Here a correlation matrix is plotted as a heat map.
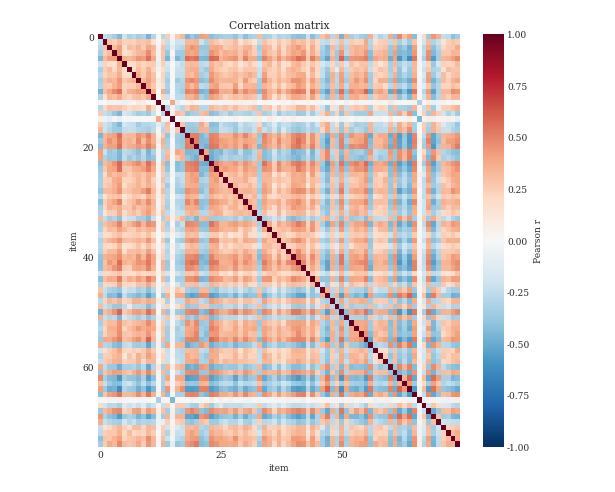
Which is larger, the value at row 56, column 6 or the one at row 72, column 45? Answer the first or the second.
the second
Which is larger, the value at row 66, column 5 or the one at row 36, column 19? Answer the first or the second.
the second
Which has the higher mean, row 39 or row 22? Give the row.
39
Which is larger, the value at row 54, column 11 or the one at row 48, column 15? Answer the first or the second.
the first
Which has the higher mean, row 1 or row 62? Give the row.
1
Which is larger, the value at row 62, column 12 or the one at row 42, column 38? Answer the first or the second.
the second
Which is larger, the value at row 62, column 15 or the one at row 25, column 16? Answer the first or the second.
the first
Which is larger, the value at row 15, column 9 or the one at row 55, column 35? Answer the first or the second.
the second
